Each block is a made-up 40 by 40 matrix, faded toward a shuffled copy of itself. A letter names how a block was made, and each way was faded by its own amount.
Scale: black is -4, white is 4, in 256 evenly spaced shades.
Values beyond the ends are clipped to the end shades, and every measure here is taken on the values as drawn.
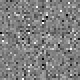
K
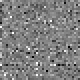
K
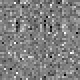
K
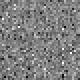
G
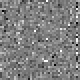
G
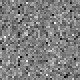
G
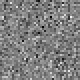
G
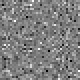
K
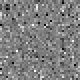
K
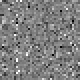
K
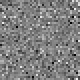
K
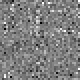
G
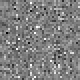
G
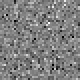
K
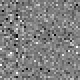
G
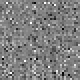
K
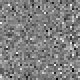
G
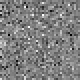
G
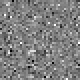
K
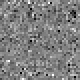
K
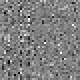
G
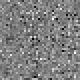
G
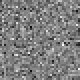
G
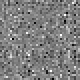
G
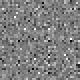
K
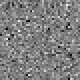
G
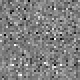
K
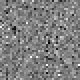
G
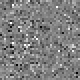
K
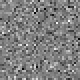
K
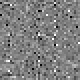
K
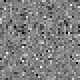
K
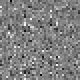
K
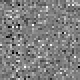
K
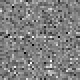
K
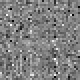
G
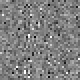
K
